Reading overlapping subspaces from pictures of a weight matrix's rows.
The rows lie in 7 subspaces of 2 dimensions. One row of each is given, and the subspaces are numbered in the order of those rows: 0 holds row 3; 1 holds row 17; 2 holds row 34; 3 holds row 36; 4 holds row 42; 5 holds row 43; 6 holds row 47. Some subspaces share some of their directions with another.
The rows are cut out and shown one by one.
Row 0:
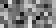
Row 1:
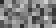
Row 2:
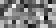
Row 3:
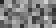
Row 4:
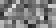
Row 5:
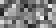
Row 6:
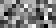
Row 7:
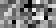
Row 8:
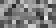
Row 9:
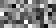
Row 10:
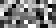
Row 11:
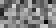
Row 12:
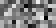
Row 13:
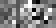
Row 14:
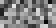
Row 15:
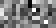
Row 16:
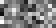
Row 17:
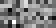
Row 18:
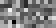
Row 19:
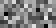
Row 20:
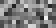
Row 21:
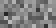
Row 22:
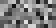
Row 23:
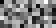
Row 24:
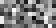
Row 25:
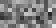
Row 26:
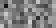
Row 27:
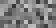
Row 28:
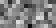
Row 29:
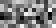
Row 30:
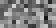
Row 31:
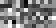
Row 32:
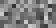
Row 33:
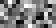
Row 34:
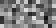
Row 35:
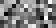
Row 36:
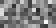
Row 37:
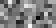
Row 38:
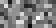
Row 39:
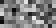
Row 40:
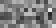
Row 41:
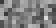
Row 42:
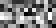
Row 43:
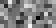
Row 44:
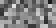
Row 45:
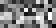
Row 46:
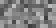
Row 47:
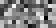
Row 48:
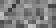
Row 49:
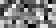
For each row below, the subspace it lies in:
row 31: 1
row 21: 6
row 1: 0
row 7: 3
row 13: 3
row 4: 4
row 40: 4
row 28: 5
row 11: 3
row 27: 0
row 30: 2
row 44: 3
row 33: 5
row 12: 3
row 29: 4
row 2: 6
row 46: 6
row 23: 0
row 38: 5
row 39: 2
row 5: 2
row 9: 1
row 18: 1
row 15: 3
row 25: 4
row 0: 5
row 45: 4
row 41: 0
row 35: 6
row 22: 0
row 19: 6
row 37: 5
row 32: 1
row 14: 3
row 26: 5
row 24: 2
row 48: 4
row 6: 6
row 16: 2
